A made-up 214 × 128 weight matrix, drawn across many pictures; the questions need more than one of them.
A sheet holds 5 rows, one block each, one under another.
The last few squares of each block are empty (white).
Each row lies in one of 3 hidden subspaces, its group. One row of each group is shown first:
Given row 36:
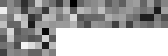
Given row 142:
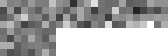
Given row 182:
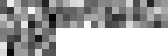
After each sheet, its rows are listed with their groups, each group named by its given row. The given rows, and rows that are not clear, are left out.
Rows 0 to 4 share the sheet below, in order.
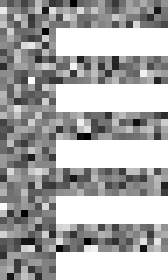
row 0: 36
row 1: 36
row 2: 142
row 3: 182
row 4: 142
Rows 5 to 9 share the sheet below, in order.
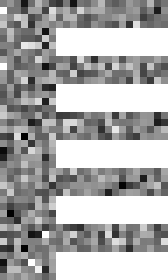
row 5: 36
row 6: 36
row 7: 182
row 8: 182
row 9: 182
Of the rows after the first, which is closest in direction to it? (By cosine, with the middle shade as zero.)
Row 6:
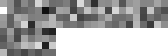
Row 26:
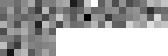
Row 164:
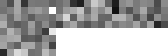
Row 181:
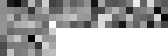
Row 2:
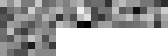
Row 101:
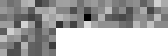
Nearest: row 181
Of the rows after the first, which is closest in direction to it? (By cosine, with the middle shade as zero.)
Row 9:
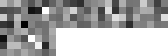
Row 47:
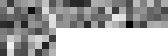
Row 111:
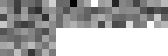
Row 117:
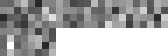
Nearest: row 47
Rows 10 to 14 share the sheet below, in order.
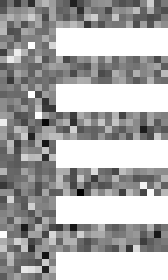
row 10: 142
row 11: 182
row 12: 36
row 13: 142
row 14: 36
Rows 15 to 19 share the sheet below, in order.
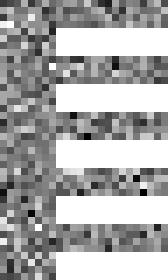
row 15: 182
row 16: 36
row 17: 142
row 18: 142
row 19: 182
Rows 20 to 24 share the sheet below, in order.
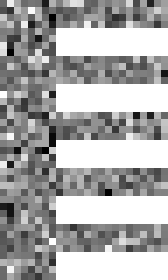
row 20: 182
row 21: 182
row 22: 182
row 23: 182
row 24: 182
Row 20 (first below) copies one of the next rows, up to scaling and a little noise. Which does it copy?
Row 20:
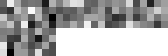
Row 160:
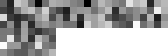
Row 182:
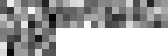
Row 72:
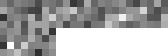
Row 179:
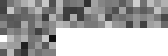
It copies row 182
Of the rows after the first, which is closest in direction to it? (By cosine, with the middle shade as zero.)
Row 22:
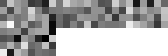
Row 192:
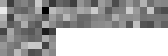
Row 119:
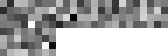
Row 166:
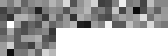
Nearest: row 166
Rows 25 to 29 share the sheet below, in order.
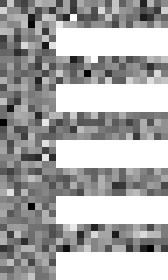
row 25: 36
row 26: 142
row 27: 36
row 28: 182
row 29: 142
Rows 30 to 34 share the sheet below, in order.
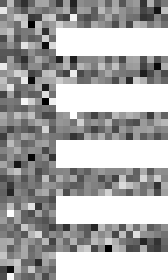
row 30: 36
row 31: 36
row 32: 142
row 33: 182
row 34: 142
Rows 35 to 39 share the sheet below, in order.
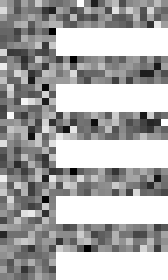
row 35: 36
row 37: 36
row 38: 36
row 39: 142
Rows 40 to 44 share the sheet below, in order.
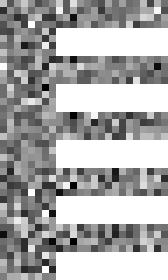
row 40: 36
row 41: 36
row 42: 142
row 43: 36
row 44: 36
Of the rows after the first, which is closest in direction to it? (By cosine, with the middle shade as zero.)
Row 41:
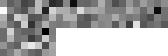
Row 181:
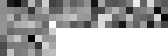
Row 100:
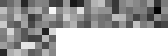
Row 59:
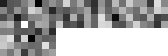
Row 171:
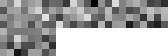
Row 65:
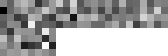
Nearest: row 100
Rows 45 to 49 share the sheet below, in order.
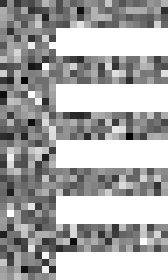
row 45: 142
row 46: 182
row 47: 182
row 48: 182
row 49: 36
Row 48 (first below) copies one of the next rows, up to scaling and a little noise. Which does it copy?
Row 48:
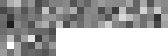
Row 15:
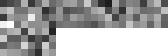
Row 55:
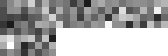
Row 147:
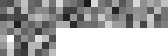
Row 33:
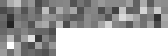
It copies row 33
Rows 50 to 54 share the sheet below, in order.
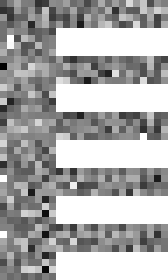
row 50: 182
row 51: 142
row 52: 142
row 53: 36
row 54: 36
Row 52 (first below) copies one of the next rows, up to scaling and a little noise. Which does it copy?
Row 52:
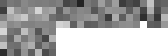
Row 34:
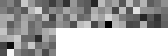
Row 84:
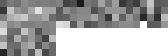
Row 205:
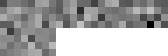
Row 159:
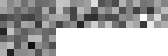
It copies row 84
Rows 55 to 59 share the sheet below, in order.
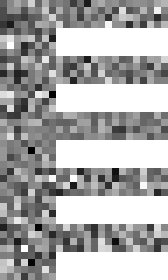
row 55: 182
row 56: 182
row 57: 182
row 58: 36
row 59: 182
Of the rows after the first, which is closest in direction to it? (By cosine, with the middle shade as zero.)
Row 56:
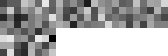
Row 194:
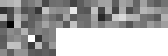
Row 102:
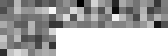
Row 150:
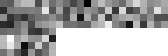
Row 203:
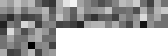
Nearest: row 150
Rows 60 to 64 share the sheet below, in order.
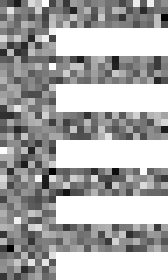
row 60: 182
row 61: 36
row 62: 182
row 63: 36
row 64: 182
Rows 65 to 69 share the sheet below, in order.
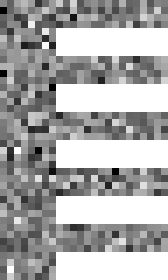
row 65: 36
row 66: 182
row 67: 182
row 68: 36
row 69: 182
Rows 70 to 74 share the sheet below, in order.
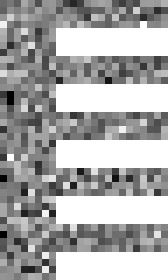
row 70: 142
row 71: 182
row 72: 182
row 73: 36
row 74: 36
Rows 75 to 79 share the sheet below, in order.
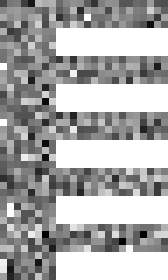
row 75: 142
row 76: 36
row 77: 36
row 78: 182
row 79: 182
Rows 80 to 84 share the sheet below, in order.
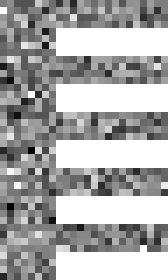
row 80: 36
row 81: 182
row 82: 182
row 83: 182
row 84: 142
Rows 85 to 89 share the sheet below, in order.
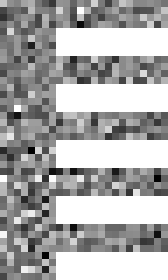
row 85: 142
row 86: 142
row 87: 182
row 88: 36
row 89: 36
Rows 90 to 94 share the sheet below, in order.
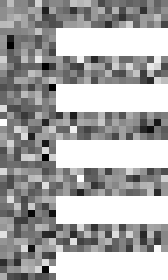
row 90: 182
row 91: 36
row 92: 36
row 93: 142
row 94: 36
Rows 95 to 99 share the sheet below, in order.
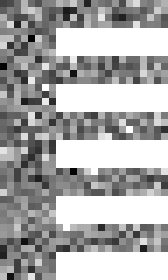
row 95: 182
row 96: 36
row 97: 182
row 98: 142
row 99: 142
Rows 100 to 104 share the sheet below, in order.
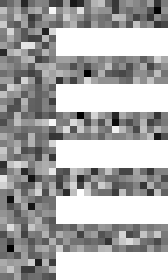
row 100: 36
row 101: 142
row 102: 36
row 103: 142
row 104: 182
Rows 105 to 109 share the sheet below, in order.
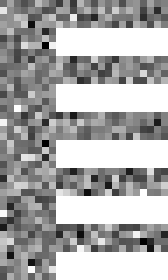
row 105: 36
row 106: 142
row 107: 36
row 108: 142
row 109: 142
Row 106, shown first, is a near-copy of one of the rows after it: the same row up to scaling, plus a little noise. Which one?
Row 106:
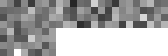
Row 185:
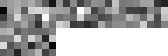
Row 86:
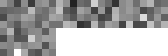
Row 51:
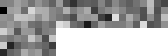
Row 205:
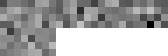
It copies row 86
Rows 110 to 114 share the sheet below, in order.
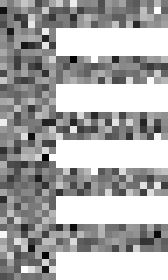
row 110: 36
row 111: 142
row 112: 36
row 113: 142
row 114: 36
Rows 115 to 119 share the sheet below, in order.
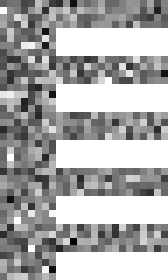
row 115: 36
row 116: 182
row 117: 182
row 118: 142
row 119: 36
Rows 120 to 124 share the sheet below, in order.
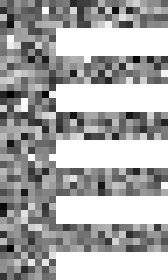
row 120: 182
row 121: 182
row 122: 142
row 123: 182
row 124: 182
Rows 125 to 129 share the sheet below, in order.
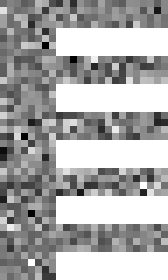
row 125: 36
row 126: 142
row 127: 182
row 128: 142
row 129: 182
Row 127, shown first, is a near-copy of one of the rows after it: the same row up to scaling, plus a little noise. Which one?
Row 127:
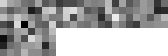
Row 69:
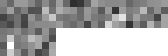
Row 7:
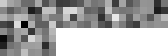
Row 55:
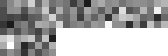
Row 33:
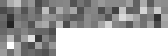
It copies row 7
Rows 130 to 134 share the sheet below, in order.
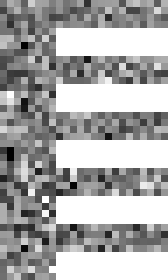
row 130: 182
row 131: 182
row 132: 182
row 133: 36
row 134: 142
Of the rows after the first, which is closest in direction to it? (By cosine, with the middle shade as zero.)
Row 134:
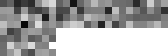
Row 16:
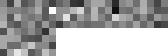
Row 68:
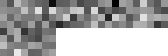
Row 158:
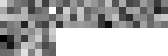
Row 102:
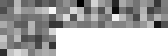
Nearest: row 158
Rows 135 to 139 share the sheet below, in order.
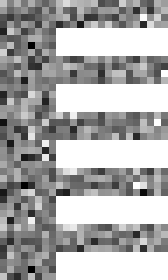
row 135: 142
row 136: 182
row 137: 36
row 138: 142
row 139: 142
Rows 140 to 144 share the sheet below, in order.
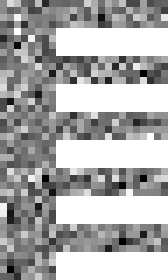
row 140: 182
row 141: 142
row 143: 182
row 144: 182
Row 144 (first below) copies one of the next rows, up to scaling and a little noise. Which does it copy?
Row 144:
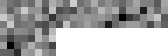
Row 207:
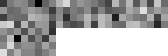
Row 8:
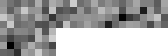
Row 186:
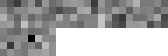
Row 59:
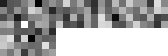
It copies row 8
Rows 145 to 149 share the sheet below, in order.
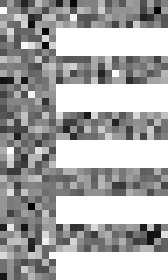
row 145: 36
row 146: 182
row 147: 182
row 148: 182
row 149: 36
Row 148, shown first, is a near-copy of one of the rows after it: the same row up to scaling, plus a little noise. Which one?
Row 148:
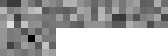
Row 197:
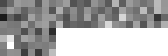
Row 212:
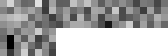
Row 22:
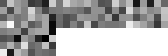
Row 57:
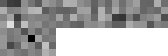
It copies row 57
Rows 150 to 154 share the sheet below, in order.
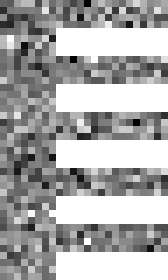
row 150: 182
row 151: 142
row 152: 142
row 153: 142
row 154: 142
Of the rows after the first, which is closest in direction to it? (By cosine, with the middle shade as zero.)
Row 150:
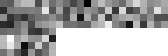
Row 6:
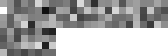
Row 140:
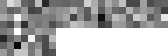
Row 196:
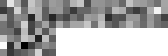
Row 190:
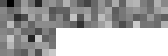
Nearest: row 190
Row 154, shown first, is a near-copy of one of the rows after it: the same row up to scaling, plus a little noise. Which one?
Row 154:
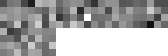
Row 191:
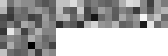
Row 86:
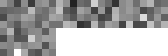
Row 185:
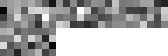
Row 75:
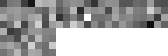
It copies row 75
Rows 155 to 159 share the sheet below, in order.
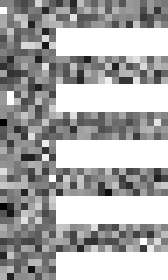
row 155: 36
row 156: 182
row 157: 36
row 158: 182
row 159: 142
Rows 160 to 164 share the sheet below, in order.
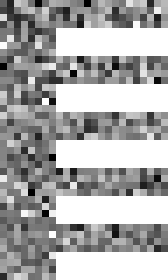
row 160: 182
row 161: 36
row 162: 142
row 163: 36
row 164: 36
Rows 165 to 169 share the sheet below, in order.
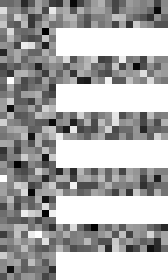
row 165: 36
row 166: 142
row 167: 36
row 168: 36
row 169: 142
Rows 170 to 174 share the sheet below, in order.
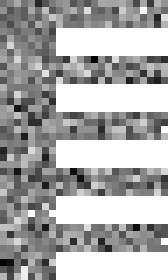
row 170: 182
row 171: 142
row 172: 182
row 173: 142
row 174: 182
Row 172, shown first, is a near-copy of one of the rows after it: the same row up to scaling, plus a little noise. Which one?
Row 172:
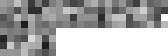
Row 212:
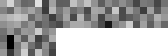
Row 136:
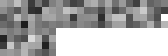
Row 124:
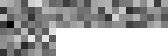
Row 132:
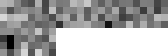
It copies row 136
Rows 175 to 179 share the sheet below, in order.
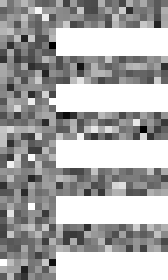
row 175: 142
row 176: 142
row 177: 142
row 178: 182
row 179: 182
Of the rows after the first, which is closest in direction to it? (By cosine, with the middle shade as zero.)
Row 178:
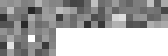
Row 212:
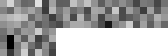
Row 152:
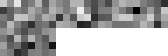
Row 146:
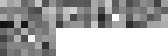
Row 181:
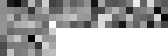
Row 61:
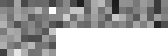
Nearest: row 146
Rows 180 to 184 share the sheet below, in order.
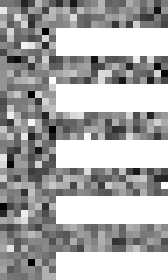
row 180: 36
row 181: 182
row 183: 182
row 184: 182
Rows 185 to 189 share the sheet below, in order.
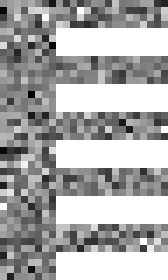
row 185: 142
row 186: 182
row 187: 182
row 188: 182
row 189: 142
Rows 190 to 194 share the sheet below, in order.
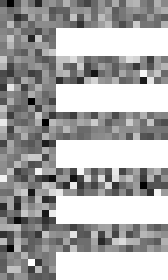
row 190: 182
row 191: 142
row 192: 36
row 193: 36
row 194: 182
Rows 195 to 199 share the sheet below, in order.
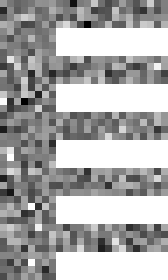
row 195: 142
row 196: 182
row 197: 182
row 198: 182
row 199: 182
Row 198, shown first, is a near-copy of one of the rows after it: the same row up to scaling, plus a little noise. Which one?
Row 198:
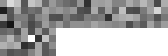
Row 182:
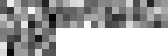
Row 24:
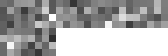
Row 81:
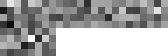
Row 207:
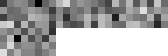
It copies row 81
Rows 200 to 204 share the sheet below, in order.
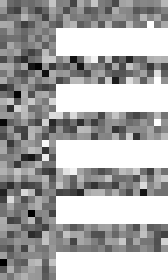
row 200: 142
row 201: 142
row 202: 36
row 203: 142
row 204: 182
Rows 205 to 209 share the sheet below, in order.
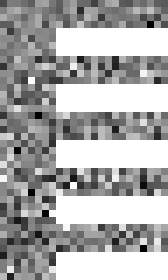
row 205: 142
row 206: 36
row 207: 182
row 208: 36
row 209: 142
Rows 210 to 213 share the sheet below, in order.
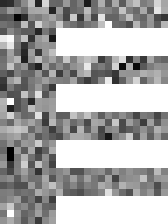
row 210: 182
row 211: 142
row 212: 182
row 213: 182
